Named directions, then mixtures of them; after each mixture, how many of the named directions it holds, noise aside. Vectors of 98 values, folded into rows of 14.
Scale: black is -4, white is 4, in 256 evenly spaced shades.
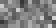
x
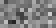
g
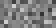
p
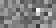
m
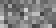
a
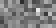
two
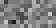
one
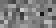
three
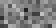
one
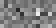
three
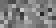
three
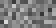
one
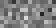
two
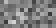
one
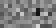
two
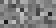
three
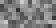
two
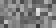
two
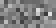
two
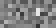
three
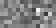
one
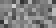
two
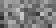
two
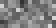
one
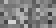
one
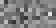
two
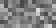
three
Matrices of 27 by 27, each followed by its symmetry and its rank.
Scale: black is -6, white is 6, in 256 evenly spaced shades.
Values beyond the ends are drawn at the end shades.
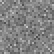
symmetric, full rank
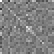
symmetric, rank five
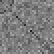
symmetric, full rank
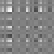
symmetric, rank one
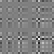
symmetric, rank one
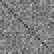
symmetric, full rank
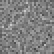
symmetric, full rank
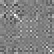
symmetric, rank five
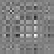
symmetric, rank two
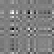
symmetric, rank two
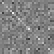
symmetric, rank five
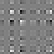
symmetric, rank one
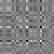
symmetric, rank two
